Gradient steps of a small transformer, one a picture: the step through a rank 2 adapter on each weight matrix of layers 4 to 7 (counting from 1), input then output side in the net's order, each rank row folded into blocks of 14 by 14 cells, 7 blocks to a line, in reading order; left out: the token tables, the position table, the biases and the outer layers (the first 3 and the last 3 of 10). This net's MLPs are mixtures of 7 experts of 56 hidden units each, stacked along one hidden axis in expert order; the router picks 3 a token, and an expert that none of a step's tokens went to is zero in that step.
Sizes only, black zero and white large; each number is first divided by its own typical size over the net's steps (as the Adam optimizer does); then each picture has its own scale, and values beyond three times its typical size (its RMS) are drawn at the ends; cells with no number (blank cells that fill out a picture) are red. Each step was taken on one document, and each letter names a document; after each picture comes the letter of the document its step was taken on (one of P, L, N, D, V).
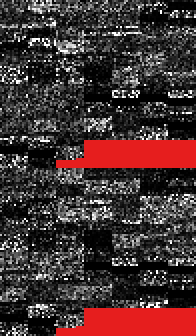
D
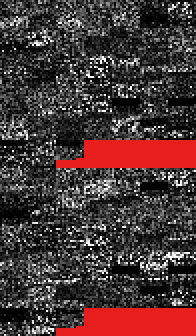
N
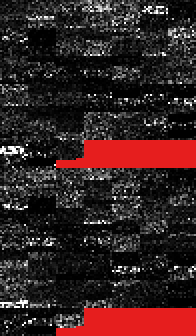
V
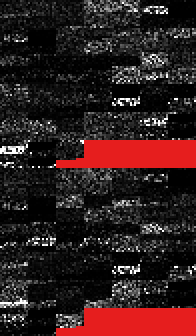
V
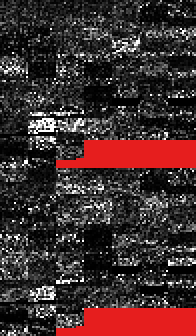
D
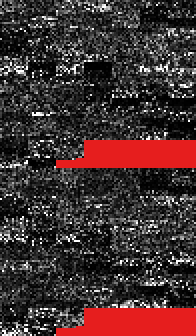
D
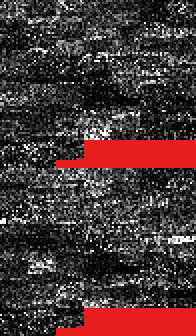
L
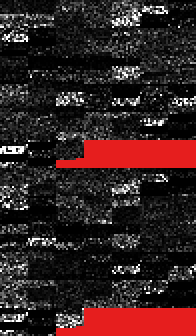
V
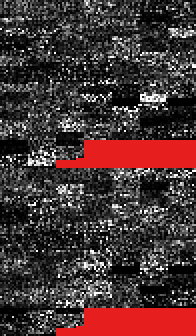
N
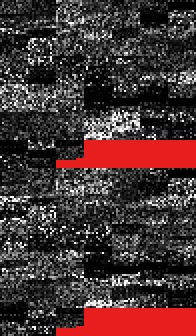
L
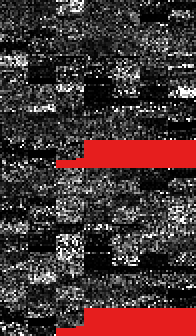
L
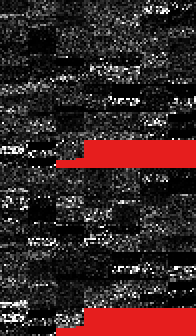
V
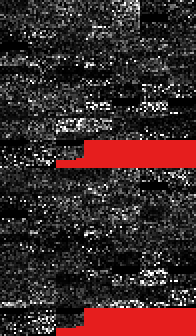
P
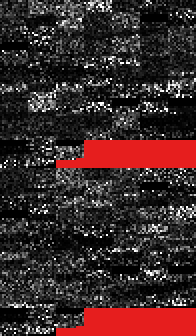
P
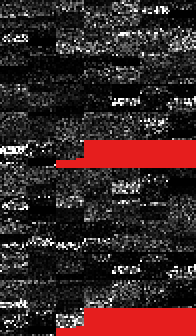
V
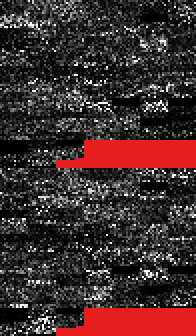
P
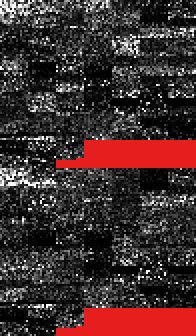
D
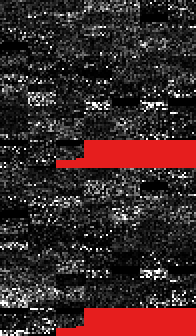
P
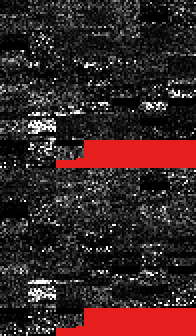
P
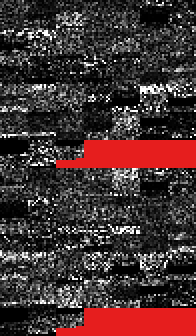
N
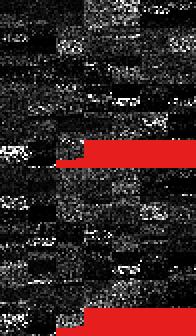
V
